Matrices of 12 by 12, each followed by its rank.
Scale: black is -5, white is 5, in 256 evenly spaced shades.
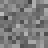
full rank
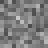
full rank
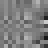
two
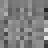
two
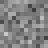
full rank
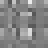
two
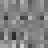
two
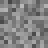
full rank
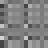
one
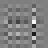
one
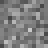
full rank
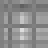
one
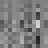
two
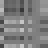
one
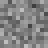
full rank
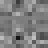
two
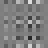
one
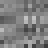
two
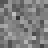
full rank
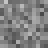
full rank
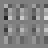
one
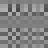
one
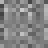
two
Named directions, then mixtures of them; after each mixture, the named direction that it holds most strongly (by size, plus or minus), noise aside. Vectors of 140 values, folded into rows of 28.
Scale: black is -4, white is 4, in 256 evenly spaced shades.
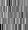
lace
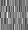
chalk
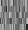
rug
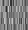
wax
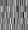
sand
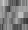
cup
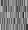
sand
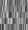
rug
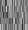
lace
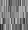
cup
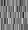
chalk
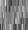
lace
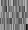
rug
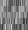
cup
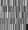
rug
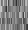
rug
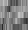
cup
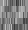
cup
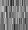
wax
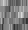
cup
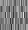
sand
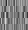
chalk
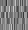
sand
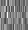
chalk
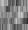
cup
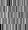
lace
